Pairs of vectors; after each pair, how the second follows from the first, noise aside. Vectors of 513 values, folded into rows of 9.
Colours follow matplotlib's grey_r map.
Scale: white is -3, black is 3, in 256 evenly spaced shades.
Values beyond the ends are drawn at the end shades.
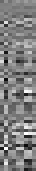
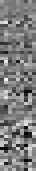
sign-scrambled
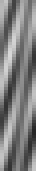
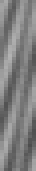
shrunk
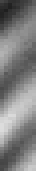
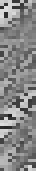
sign-scrambled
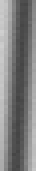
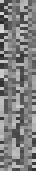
sign-scrambled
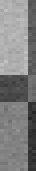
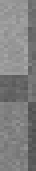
shrunk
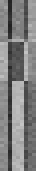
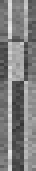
negated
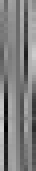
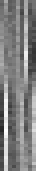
negated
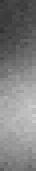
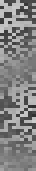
sign-scrambled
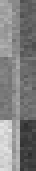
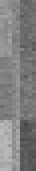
shrunk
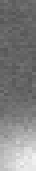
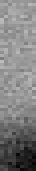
negated
